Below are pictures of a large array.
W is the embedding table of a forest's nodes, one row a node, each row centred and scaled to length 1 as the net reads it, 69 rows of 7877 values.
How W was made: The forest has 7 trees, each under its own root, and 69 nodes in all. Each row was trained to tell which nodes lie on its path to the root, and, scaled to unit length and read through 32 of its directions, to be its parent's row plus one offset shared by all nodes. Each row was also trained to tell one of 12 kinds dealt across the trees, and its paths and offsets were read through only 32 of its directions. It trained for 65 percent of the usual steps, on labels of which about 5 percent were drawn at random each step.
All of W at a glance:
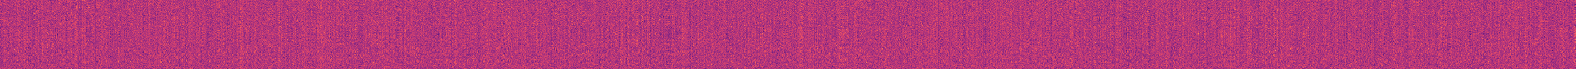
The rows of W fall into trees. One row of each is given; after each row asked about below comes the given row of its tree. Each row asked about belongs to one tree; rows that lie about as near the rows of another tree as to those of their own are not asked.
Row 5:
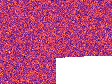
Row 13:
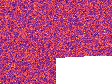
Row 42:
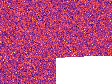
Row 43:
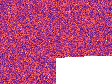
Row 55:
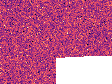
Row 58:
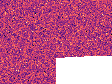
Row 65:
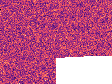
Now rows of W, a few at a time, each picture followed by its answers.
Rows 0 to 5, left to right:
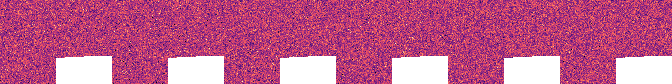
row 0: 42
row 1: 43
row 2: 5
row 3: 42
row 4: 65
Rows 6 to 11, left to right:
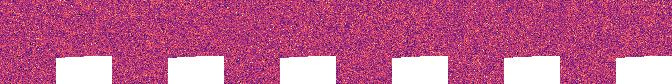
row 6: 58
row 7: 5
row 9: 13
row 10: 55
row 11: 43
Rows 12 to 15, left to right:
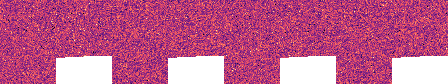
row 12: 55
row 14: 42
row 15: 43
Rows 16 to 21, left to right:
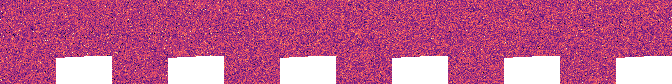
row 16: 58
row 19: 13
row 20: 42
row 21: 43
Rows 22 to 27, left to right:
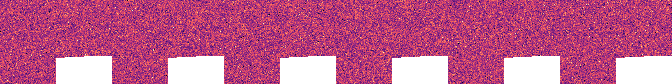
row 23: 43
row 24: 43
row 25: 5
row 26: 55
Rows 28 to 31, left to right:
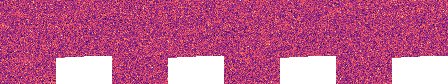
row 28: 42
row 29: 58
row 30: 42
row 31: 58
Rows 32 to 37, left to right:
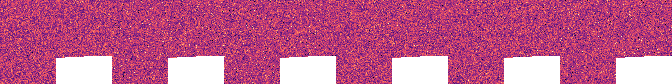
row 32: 65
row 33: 58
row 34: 58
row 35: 42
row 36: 58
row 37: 58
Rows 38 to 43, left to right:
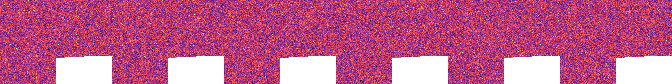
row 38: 42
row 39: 43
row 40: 43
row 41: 58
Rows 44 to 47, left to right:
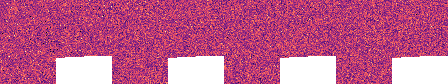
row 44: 43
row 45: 13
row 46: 58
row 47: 55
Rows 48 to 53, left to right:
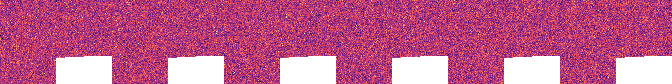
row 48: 55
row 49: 5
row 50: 42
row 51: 42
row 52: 42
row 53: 43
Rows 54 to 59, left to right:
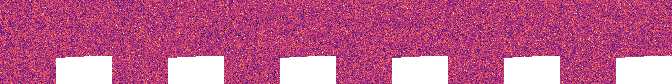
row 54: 13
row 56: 58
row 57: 5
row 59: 43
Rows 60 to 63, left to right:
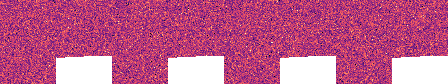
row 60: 55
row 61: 55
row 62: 42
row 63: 43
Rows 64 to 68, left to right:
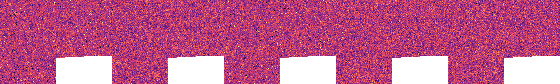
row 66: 58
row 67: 5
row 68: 13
